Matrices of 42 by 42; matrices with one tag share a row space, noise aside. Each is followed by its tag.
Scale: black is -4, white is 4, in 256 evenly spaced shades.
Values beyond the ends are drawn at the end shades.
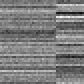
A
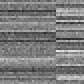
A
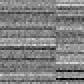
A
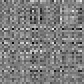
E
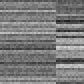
A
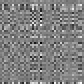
E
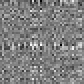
E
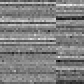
A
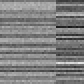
A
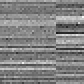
A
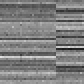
A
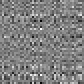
E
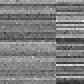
A
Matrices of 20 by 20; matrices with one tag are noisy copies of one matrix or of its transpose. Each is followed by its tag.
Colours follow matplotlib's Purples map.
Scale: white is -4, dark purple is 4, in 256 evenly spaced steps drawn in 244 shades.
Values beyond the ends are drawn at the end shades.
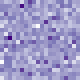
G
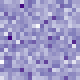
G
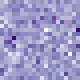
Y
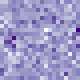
Y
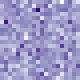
G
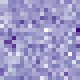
Y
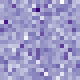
G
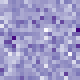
Y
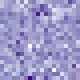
Y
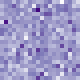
G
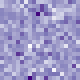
Y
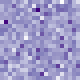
G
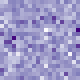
Y
